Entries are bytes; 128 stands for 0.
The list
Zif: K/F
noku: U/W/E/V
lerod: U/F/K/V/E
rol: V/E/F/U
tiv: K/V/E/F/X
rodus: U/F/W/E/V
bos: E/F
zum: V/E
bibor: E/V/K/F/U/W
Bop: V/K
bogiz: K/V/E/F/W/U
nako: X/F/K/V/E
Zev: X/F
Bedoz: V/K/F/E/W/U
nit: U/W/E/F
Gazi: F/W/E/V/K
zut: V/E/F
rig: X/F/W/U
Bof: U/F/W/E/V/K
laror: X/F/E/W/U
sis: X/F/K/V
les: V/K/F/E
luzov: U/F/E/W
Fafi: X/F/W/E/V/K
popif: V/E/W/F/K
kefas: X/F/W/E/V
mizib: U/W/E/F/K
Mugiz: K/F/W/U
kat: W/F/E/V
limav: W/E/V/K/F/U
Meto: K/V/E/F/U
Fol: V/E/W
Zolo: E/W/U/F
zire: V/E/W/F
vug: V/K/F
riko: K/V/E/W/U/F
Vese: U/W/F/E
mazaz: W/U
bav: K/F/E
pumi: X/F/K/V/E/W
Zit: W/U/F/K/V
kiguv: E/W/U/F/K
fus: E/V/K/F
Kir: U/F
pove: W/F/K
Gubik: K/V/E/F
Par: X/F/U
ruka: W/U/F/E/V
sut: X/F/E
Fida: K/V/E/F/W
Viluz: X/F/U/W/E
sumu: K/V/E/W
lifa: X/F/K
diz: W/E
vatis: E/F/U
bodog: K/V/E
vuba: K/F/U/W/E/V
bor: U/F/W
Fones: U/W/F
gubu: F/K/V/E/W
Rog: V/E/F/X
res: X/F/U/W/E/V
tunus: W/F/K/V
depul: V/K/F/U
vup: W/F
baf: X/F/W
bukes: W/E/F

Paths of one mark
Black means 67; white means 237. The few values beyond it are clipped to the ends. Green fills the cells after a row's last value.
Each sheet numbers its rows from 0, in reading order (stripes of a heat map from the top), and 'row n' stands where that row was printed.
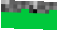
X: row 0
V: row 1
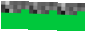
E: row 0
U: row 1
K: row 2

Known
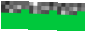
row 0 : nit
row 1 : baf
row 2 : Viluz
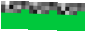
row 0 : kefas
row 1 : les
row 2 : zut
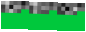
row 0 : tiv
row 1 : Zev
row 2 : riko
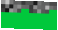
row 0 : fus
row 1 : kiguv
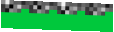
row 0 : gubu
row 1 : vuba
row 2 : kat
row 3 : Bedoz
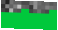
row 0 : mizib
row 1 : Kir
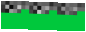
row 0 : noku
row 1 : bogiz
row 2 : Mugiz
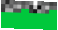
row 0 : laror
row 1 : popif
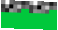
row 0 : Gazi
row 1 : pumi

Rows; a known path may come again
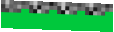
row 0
bor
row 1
Gubik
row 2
zut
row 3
bodog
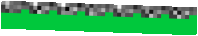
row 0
Zif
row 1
Fida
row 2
pumi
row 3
Viluz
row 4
pove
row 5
Meto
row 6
ruka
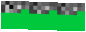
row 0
res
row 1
mizib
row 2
Zolo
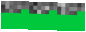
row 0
Kir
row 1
nit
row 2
Zev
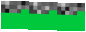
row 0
Bop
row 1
luzov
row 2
fus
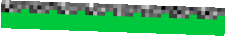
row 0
zum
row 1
lerod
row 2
bos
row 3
bukes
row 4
Par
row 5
sis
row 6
bibor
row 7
Bof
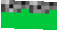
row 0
tiv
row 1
nako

